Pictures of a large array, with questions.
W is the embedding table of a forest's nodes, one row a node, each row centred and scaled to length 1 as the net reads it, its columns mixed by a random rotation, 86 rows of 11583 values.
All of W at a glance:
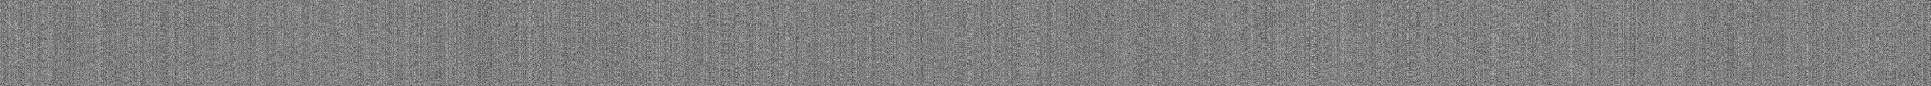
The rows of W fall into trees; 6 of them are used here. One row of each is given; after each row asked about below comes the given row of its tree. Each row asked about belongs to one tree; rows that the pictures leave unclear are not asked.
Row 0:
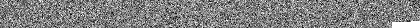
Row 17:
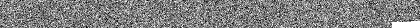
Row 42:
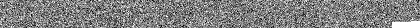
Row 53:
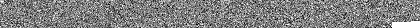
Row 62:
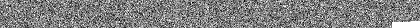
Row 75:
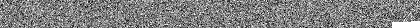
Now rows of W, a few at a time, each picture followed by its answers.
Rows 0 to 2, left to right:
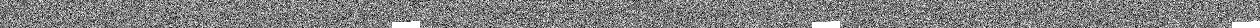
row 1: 42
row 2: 42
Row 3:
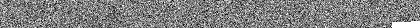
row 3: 53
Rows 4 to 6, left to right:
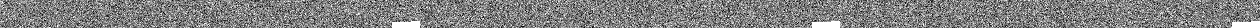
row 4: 53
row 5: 62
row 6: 75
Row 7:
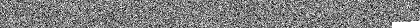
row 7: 0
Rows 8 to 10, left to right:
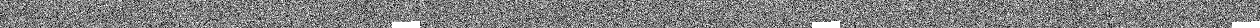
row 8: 0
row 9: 53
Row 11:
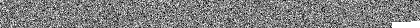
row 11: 53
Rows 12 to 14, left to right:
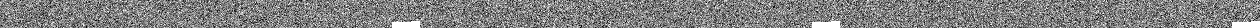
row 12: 17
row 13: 42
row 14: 75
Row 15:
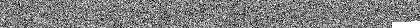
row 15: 42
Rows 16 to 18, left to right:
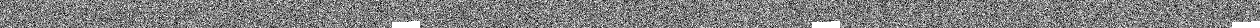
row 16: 42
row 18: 75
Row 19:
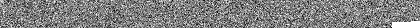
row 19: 53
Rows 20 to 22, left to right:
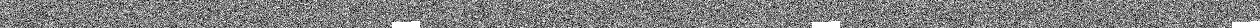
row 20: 17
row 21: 42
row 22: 42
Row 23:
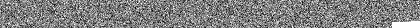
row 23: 62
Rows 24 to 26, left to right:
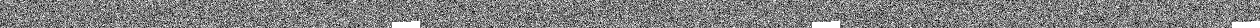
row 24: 62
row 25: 62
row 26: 17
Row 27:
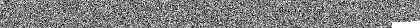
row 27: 53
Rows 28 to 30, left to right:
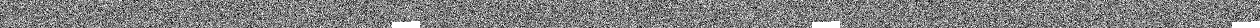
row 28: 0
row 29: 62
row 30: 75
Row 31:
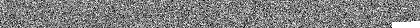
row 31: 53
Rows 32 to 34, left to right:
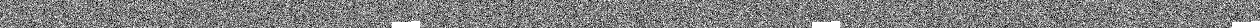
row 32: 42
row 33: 75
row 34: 75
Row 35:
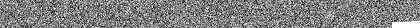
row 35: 62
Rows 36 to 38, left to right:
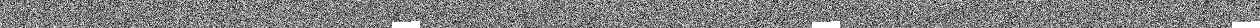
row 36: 75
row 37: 0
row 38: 0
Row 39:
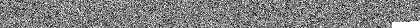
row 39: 0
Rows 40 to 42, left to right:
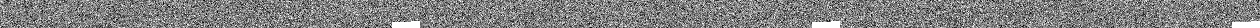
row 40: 53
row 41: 0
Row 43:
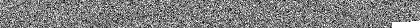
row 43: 53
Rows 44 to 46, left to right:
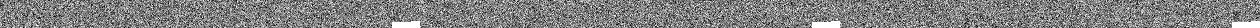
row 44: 75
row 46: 75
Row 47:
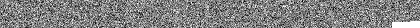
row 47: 62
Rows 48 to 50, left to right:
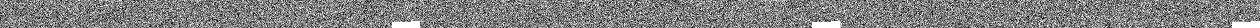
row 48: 0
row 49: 53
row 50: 75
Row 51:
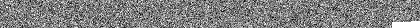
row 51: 62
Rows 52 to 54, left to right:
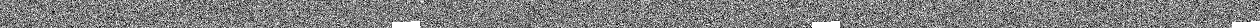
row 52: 62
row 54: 0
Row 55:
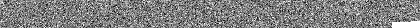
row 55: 53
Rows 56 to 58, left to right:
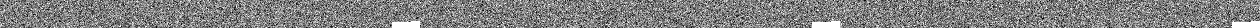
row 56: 75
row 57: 42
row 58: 75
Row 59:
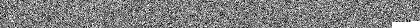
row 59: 0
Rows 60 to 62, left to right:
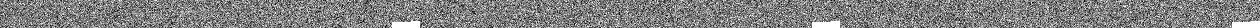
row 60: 0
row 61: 62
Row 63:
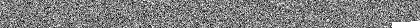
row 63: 53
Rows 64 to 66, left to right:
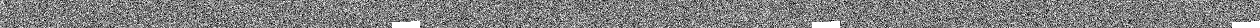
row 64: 53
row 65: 17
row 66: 53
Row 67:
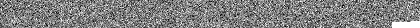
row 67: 0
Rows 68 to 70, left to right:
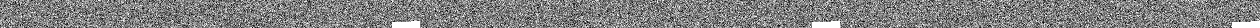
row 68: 42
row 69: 62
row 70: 53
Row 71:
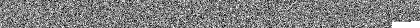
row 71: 75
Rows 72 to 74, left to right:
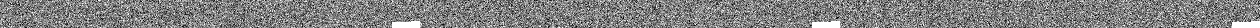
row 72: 42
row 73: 75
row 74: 75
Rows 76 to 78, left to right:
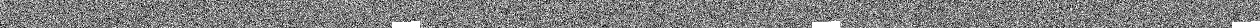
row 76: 53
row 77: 42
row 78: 75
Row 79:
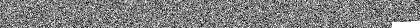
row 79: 17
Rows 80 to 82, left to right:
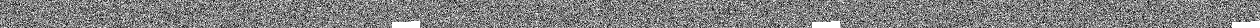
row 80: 42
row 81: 62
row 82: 53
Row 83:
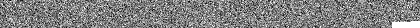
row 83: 0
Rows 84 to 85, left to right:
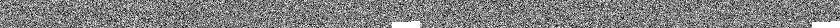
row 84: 42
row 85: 75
